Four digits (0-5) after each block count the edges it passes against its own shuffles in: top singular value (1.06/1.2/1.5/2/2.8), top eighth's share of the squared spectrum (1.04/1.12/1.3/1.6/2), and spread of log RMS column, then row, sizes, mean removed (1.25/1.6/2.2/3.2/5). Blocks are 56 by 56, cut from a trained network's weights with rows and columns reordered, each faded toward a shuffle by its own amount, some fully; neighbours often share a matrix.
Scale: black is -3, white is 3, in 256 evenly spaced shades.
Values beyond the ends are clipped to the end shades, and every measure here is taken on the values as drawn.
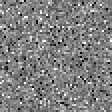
0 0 0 0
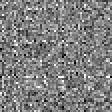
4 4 1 2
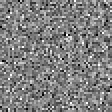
2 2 0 0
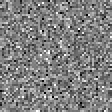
0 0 0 0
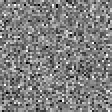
2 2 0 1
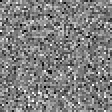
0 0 0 0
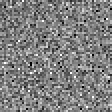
0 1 0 0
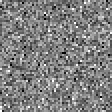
0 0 0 0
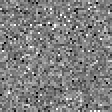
1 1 0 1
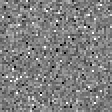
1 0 0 0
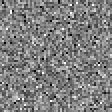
0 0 0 0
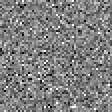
2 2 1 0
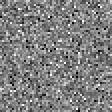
0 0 0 0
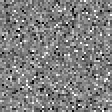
1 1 0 0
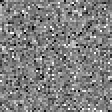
1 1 0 0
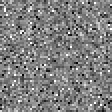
2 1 0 1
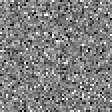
2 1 0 1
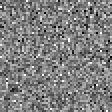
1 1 0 0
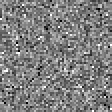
2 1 0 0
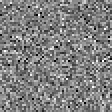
3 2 0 1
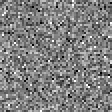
1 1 0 0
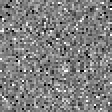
2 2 0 1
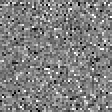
1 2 0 1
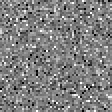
2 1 0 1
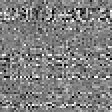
4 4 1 4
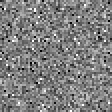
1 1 0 0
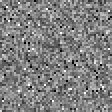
1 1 0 0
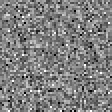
2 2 0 1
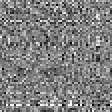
4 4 1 3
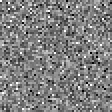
1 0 0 0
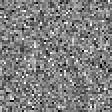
0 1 0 0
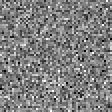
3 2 0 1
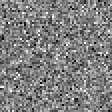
1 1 0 0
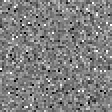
0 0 0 0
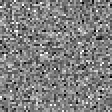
1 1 0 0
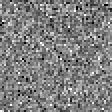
2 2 0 0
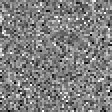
2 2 0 0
